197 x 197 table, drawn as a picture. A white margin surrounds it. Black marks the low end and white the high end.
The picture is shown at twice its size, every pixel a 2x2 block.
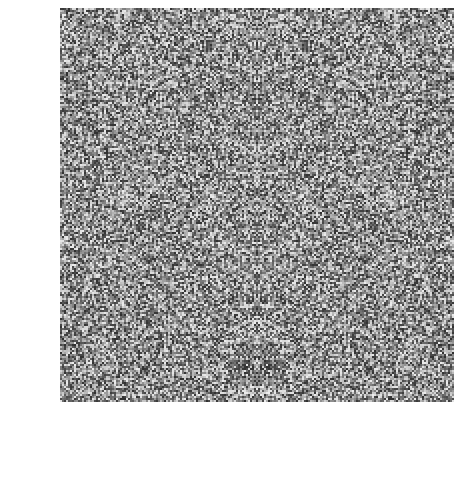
It is mirror symmetric from left to right. Fine speckle covers the field. No seam splits the table. No regular stripes run through it. The values spread evenly over their range.
